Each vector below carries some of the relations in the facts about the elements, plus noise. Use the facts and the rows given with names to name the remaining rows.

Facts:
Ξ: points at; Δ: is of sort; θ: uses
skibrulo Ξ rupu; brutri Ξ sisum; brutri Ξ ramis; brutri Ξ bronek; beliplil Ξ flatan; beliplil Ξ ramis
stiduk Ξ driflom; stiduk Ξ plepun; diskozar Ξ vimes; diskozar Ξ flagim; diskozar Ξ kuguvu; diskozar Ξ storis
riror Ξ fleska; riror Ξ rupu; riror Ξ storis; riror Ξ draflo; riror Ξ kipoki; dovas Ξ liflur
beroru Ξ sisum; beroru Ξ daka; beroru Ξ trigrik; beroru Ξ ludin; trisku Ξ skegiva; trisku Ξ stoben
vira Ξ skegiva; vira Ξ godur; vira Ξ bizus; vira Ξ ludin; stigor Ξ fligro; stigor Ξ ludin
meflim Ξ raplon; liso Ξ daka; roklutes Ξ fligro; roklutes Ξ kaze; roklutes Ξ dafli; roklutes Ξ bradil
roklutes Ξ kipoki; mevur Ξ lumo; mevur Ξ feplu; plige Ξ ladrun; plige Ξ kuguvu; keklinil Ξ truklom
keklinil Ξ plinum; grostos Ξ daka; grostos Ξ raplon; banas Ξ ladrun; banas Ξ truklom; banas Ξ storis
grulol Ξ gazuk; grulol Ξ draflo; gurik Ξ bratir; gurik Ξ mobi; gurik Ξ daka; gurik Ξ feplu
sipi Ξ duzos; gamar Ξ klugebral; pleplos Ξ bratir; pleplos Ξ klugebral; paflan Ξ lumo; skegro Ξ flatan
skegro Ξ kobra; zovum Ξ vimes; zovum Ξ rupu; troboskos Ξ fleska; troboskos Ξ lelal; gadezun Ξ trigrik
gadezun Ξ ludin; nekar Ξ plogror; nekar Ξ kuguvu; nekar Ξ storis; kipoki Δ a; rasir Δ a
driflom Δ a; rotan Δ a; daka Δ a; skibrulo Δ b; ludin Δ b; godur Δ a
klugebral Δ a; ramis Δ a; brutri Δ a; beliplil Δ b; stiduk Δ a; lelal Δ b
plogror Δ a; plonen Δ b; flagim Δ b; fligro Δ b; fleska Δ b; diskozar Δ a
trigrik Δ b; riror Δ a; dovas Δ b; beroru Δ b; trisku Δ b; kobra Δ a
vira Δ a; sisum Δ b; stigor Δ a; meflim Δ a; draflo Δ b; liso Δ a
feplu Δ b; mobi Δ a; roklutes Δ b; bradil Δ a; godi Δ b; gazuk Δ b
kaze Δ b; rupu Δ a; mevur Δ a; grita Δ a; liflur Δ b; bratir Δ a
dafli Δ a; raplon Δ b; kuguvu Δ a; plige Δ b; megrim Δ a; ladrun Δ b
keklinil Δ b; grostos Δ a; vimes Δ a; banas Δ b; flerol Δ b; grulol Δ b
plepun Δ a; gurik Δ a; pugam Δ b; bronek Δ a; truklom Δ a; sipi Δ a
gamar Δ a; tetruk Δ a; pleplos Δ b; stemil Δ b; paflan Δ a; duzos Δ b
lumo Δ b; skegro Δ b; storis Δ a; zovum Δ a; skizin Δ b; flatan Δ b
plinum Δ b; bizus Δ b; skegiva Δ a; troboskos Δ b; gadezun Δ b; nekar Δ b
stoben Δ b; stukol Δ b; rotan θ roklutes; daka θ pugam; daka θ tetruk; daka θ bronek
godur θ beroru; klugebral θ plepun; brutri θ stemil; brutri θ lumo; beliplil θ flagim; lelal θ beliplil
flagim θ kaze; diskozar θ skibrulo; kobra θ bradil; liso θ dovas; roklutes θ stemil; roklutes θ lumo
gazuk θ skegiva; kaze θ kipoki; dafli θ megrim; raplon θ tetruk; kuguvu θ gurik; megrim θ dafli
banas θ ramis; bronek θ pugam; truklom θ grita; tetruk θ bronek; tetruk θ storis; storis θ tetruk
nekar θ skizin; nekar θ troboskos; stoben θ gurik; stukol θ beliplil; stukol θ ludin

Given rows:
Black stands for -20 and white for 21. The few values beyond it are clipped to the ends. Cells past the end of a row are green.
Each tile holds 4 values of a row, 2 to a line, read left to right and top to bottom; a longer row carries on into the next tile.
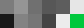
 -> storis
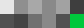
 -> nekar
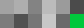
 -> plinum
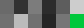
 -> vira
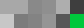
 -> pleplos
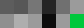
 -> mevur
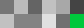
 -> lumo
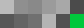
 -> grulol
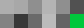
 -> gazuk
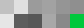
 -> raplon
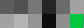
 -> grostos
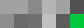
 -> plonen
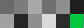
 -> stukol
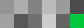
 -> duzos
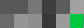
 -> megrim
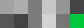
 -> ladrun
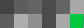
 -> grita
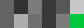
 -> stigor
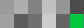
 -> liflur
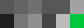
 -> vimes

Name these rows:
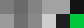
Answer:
beliplil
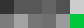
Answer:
skegiva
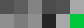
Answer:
kobra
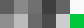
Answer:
bronek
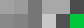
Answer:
dovas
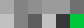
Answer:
gadezun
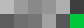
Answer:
keklinil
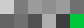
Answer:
roklutes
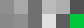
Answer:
stemil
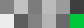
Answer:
feplu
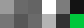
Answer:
kaze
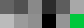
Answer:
liso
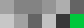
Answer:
beroru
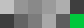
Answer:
plige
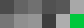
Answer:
driflom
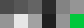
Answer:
gurik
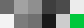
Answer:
daka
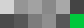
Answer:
banas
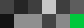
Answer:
kipoki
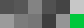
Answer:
godur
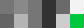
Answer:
tetruk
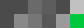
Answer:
dafli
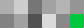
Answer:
pugam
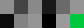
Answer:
diskozar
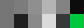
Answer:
lelal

